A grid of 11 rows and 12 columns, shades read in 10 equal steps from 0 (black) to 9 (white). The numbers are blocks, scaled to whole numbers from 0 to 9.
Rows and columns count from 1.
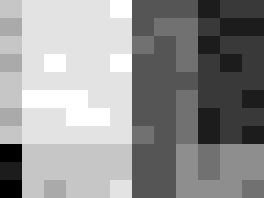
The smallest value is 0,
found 2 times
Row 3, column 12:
2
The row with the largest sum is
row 6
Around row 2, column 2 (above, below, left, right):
8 8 6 8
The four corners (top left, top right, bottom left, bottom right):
7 2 0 4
